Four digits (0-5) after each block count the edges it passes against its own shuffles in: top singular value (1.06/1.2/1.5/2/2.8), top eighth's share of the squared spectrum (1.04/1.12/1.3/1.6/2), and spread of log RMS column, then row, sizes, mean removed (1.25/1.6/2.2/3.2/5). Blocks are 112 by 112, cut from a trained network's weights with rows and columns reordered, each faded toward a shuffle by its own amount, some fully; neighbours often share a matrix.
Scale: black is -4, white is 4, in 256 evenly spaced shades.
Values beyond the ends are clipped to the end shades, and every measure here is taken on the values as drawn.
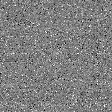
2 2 0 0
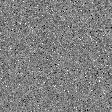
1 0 0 0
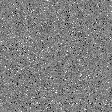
2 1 0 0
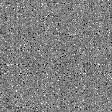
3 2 0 1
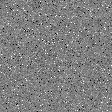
0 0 0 0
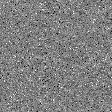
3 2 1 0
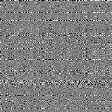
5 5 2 4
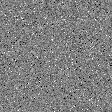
0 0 0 0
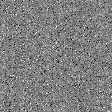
2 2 1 1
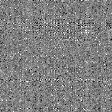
3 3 2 3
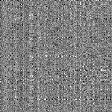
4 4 2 3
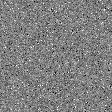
0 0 0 0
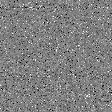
2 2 0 1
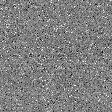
2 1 0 0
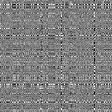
5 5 3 4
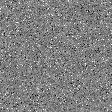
1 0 0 0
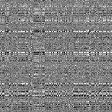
5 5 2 4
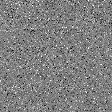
2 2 0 1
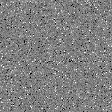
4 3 1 1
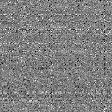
4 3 2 2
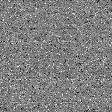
3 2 0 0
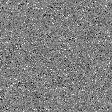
2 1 0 1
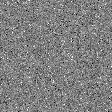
0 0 0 0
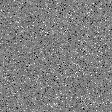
2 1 0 0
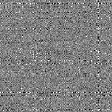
4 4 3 3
